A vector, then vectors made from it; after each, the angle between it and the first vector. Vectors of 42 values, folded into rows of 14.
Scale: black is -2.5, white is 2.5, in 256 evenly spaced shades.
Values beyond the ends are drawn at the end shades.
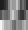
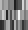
partly opposed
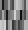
partly aligned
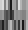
partly opposed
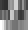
nearly parallel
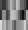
nearly parallel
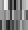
partly opposed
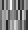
orthogonal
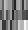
orthogonal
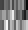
partly aligned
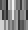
partly aligned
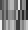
partly aligned
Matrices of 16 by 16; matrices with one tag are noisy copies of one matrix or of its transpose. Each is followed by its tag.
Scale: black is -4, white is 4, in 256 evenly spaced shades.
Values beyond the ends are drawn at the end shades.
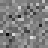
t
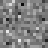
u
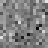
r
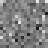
r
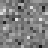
u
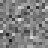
t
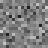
t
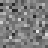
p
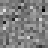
u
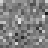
r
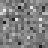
u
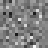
p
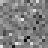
r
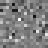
p
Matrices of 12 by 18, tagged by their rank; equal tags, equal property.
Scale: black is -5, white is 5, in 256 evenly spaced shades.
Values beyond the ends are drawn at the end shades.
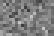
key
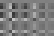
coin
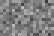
key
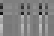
coin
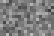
key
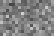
key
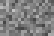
key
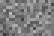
key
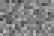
key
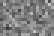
key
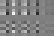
coin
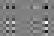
coin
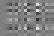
coin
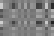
coin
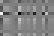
coin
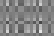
coin
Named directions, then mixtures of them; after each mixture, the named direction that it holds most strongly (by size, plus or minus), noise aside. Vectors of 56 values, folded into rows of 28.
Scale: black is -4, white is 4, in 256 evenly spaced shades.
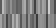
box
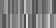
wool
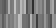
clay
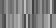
wool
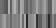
wool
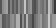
wool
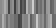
clay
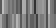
box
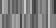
box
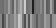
clay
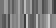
wool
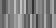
clay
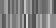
wool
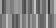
box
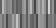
box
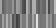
box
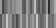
box
